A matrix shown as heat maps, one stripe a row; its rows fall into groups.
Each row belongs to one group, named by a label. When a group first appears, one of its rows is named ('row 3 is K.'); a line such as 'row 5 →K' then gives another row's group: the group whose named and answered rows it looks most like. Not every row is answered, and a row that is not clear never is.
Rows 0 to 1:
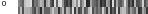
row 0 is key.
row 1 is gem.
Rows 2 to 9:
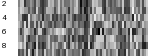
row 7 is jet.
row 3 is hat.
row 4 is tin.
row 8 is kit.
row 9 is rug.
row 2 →hat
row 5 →rug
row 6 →key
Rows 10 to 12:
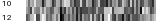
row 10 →key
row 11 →jet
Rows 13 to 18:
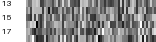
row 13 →key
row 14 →gem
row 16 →hat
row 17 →tin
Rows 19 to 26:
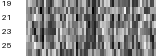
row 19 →hat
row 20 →rug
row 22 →hat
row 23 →kit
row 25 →jet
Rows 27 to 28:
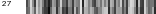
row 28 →gem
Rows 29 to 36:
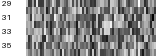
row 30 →gem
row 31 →jet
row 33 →hat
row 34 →key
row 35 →rug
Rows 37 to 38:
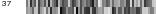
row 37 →rug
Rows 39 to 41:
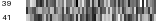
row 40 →gem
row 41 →tin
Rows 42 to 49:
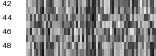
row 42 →hat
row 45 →tin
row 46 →gem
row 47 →gem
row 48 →kit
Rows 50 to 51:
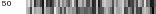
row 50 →kit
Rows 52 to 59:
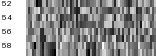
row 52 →tin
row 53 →key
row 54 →tin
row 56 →key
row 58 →kit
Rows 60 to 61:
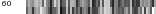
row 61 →hat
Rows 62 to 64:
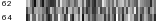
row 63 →gem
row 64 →gem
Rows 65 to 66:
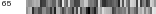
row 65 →key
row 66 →tin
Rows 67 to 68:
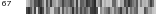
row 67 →tin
